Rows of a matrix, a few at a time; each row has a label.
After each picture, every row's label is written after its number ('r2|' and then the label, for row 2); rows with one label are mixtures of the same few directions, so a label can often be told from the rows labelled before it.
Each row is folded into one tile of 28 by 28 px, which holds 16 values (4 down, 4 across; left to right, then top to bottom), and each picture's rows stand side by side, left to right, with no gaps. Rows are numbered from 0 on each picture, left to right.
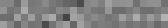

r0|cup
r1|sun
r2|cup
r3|cup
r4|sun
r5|sun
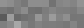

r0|sun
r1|sun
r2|cup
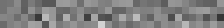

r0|cup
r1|cup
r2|sun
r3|sun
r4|sun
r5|cup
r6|sun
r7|sun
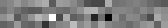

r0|cup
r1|sun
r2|sun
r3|sun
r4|sun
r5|cup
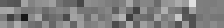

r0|sun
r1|cup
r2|cup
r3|sun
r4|cup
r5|cup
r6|cup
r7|sun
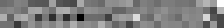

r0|sun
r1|sun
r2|sun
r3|sun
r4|sun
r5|cup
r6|cup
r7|cup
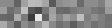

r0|cup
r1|sun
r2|sun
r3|cup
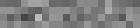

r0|sun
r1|sun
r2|sun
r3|cup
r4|cup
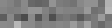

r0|sun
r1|sun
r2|sun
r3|cup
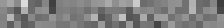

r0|cup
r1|cup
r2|cup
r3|cup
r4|cup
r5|sun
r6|cup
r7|cup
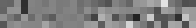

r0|cup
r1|sun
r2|cup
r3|cup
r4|sun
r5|cup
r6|cup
